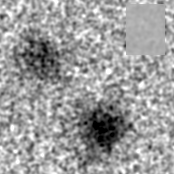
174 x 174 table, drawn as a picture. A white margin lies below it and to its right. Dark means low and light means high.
An odd patch, calmer than its surroundings, sits in the top right. No overall slope runs across the table. There are two dips. The halves do not mirror each other. The ninth with the lowest average is the bottom middle.
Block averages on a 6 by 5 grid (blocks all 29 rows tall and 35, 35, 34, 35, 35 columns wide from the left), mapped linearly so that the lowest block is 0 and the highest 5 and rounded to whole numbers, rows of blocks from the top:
55555 / 32555 / 32555 / 44335 / 54015 / 55345
